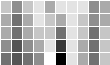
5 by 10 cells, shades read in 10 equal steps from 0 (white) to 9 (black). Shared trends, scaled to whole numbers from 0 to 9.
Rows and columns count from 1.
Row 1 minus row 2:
-1 -1 -1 0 1 -2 0 -1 0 0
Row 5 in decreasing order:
9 6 5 5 5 4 3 2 1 0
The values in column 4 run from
1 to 4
